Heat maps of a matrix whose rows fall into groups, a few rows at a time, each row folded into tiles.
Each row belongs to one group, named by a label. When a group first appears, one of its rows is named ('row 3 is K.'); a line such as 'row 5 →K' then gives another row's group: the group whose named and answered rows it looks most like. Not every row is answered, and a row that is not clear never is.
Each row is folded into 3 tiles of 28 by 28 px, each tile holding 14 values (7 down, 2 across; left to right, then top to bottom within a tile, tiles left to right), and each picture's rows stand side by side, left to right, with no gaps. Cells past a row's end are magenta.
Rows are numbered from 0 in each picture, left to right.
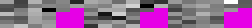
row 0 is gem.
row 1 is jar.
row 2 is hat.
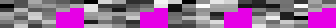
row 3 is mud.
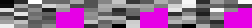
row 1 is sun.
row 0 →mud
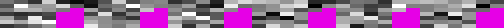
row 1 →mud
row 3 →jar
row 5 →jar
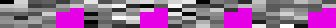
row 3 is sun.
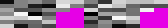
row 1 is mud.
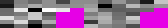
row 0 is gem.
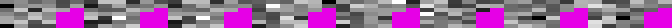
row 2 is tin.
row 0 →gem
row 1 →tin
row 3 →hat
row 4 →hat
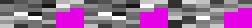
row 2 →tin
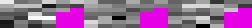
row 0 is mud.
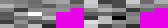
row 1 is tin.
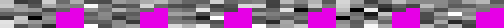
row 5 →sun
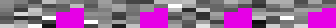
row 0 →sun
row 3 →tin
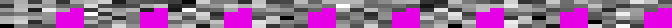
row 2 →gem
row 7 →sun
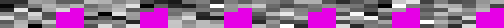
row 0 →gem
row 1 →jar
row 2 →mud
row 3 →sun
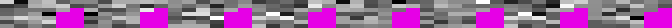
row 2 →sun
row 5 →hat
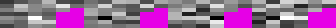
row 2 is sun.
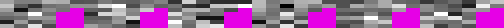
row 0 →sun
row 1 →sun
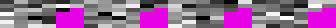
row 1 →jar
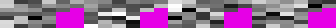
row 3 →jar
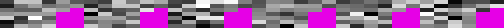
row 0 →tin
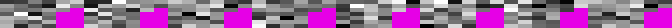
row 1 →mud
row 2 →jar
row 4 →hat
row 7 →jar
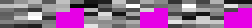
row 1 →mud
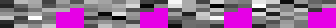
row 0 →tin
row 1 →jar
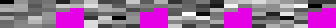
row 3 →jar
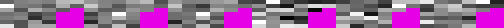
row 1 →sun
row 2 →sun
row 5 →hat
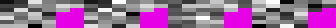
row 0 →gem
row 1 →gem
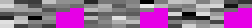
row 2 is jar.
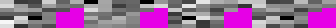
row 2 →mud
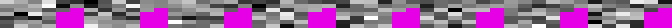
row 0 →jar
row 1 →mud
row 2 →hat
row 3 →gem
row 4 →tin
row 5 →gem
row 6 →sun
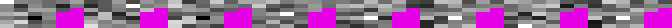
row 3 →sun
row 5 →tin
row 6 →jar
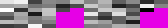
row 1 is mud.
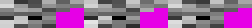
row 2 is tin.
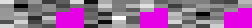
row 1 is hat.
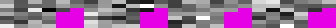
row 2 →tin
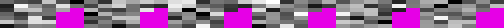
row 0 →hat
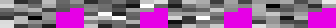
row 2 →tin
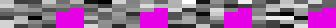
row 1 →gem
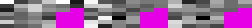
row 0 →hat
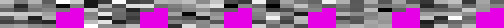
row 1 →mud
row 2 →jar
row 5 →tin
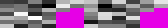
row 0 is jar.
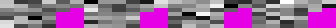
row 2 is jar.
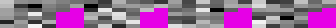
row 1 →gem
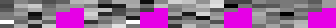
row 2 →jar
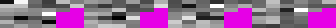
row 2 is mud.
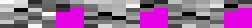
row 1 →jar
